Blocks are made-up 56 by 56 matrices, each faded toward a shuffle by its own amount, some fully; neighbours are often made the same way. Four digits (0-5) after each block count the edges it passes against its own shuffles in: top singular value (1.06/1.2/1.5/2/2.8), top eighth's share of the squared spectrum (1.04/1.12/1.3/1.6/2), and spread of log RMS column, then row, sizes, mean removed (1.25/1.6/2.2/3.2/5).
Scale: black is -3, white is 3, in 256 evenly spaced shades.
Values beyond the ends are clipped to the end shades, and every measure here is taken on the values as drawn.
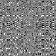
4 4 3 2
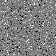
1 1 0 0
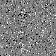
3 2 1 0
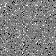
2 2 1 0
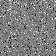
1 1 0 0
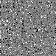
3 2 1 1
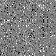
3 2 1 1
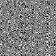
4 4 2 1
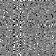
4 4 2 2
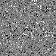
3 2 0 1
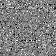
1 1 0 2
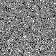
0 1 0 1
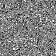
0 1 0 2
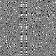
4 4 2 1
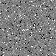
0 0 0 0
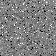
0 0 0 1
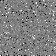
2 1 0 1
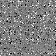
2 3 2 2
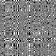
4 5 3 3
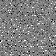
3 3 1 1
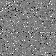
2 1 0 0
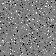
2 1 0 0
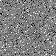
2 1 0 0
